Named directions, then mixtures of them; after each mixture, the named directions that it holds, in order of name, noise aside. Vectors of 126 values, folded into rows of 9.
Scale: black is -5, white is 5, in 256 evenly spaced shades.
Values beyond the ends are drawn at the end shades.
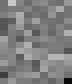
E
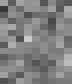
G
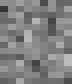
E, G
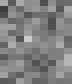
G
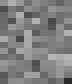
E, G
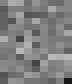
E, G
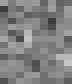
E, G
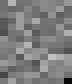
E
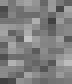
G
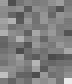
E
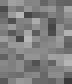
E, G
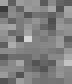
G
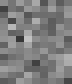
E, G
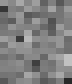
E, G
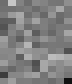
E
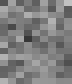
G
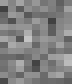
E, G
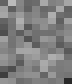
E, G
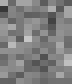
G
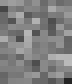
E, G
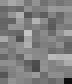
E, G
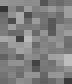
E, G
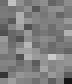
E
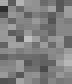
G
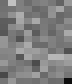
E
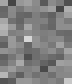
E, G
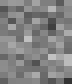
E, G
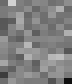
E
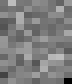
E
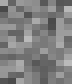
G
